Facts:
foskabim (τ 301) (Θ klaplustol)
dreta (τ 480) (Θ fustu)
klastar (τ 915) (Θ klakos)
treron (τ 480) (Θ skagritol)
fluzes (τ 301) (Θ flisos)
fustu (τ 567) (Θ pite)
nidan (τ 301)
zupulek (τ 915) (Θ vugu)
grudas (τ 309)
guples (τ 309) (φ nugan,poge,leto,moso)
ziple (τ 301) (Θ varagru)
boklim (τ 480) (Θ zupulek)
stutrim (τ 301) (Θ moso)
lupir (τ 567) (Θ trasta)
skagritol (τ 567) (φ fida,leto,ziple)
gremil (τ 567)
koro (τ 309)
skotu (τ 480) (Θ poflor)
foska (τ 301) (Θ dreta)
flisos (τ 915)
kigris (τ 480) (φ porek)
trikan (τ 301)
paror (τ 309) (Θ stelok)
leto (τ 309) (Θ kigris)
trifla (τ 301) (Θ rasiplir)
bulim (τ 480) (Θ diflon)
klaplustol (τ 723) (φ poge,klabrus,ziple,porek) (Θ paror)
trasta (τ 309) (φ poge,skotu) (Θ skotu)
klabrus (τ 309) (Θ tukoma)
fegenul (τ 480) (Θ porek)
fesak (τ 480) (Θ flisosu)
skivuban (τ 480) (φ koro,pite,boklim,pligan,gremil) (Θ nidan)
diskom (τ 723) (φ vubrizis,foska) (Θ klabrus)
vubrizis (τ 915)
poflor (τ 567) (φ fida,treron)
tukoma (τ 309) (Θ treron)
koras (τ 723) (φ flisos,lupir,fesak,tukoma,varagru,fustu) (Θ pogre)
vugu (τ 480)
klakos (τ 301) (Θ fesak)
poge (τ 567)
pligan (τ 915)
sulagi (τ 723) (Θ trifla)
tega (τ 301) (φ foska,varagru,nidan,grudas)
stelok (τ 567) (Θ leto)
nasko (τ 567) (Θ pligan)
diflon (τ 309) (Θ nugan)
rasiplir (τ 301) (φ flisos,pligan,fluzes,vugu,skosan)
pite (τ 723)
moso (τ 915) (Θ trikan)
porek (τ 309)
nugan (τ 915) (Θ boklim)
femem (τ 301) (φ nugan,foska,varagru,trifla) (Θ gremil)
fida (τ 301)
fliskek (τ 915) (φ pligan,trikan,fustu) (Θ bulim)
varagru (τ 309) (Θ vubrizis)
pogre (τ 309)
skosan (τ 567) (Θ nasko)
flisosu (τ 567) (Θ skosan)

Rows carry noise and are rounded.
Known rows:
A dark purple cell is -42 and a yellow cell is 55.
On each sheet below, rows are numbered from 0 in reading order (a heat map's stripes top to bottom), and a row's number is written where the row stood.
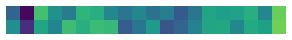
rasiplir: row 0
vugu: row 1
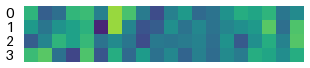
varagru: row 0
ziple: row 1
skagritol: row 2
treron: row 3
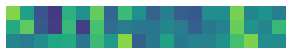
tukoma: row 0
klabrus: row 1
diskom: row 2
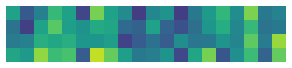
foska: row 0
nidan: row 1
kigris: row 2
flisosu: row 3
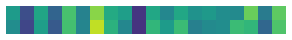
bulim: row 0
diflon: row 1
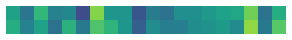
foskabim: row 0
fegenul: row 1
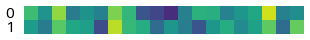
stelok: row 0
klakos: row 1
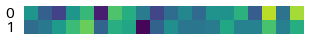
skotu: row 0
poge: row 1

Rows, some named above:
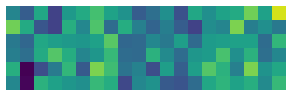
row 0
skivuban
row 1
tukoma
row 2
pogre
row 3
vubrizis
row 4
fustu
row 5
trikan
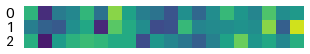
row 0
lupir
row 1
trasta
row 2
flisos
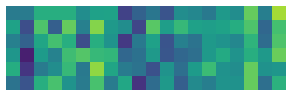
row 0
kigris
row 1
zupulek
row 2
fida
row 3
vugu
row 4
lupir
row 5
femem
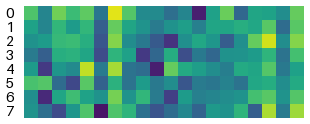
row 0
skosan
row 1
klastar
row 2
klaplustol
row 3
fida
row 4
nugan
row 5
treron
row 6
koras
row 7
skotu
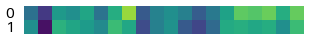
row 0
pite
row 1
trikan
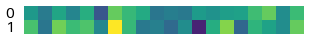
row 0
sulagi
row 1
skosan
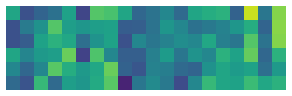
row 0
dreta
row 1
guples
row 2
poflor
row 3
moso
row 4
grudas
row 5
gremil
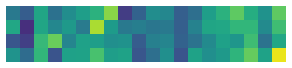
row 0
koro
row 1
fluzes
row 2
tega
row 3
skivuban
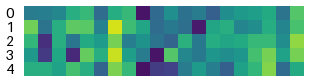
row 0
porek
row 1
fesak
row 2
fliskek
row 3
boklim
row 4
leto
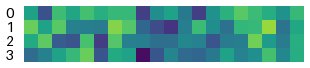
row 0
pligan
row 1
paror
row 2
klabrus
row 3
poge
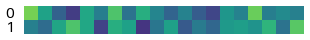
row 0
tukoma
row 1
fida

